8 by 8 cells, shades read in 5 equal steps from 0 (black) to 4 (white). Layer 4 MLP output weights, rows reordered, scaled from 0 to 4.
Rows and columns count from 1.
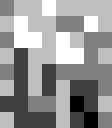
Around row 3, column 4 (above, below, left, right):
3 3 4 4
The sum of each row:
24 24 24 23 15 15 13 12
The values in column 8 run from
2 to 3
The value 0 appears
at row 7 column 6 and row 8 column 7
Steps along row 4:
down up same up same down up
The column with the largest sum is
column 5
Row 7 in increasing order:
0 1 1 1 2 2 3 3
